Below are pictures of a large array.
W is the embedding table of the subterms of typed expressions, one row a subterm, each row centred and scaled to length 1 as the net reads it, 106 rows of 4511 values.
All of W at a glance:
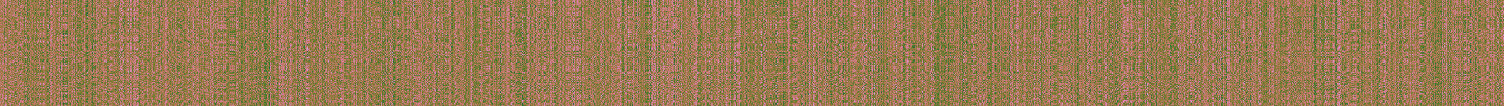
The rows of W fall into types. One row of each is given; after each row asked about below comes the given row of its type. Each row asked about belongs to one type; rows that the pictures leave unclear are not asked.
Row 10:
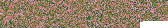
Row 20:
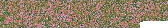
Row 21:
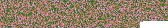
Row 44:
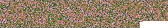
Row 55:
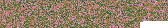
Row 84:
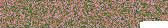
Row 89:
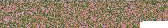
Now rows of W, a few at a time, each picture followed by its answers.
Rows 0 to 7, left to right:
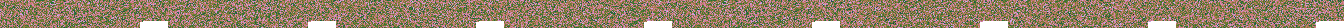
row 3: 55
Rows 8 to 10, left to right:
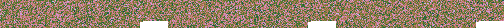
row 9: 20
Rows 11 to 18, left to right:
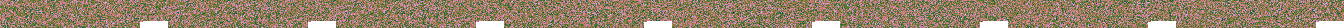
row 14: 10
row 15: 55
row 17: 20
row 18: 44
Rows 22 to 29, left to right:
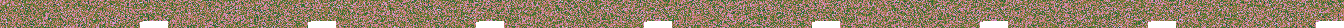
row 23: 20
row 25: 21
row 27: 21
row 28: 55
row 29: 89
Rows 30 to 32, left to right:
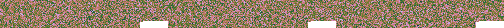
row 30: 10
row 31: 10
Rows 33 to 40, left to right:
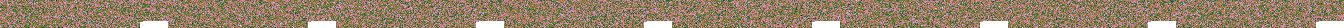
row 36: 10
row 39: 89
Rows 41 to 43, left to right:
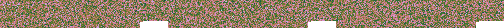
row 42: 21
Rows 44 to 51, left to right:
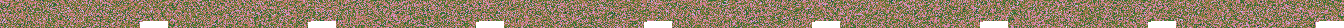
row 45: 10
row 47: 55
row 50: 20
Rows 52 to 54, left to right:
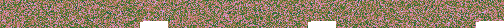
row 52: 55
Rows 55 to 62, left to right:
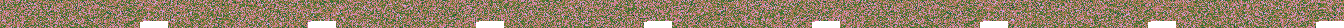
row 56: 89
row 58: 44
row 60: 55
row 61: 55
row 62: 84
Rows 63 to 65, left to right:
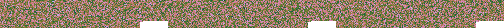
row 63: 44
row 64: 44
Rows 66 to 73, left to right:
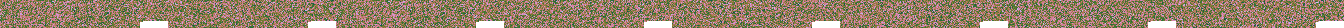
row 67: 84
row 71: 20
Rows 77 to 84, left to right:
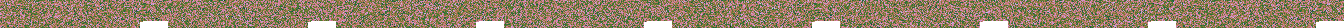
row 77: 84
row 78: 44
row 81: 84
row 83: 21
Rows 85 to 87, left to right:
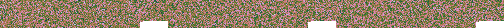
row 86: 10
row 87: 21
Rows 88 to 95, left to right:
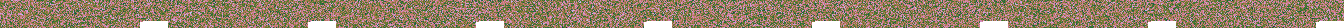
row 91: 84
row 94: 84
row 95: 44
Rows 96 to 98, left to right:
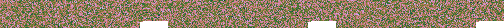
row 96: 84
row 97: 44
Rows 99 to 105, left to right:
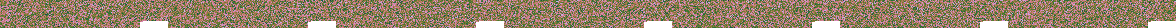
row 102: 44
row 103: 84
